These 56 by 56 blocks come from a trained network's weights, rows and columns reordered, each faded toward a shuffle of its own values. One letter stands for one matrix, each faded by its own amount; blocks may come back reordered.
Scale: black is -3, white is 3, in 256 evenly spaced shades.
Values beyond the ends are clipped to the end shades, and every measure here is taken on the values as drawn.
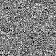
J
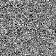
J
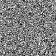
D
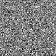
D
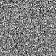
J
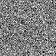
J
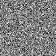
J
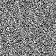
J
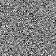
D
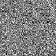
D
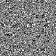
D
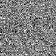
D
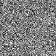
D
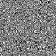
D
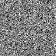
J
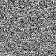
D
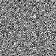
D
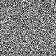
D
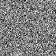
J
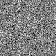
J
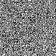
J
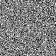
J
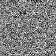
D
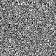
J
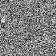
D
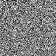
J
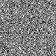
D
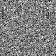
J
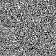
D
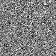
J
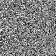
J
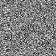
D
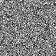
J
